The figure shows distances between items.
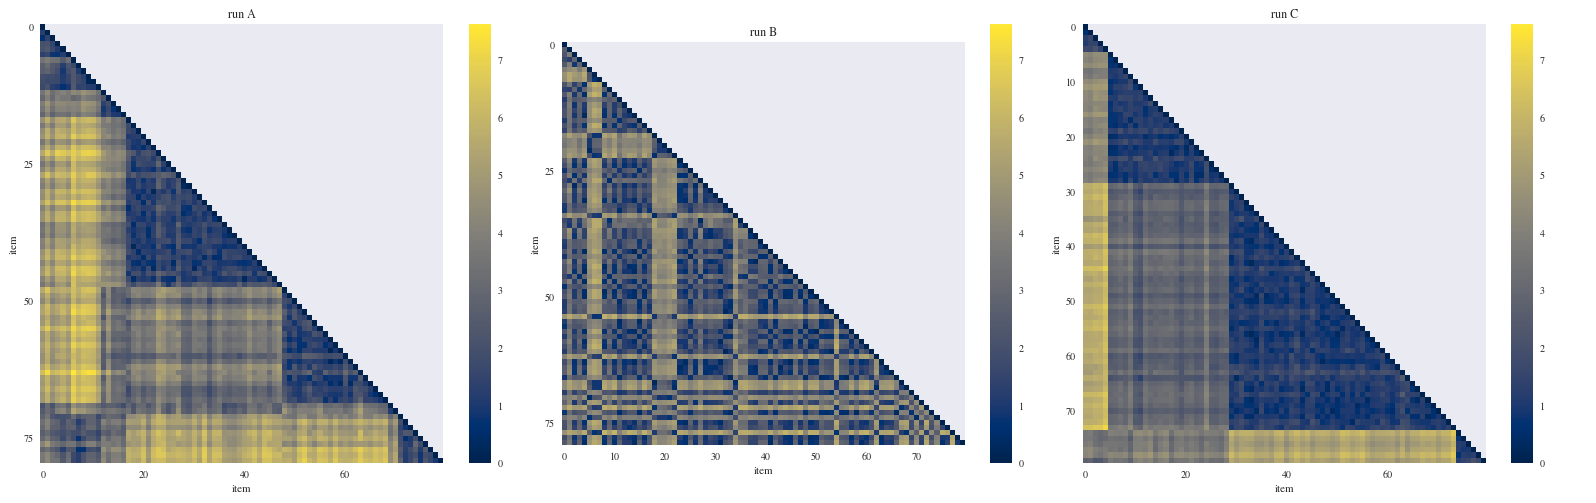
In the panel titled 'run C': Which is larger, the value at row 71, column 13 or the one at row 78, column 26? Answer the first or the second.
the second
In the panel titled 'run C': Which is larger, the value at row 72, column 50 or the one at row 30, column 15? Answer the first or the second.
the second
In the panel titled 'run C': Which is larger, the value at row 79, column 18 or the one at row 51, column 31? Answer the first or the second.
the first
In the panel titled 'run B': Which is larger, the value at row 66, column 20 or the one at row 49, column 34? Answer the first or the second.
the second
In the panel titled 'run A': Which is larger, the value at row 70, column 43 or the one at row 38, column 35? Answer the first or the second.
the first
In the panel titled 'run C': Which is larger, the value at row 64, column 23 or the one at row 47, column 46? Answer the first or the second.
the first
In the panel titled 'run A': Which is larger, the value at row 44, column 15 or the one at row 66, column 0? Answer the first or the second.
the second
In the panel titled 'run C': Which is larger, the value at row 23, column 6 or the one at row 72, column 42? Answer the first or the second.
the second
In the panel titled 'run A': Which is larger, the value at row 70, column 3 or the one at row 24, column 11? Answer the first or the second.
the second
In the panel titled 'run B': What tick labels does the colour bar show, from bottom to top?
0, 1, 2, 3, 4, 5, 6, 7
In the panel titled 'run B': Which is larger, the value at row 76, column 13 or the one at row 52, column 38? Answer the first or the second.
the second
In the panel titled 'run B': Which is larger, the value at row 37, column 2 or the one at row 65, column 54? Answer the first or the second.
the second
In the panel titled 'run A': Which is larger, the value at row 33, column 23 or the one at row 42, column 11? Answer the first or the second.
the second
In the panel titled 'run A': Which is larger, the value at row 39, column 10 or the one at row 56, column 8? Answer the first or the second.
the second
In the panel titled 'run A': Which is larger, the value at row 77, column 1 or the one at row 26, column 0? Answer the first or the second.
the second
